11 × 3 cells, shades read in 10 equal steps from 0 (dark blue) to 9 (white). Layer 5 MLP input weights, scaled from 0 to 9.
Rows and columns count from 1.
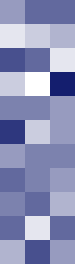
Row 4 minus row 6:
6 2 -5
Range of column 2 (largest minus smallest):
7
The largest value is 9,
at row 4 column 2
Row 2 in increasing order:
6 7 8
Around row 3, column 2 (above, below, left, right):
7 9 2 8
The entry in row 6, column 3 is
5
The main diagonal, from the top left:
5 7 8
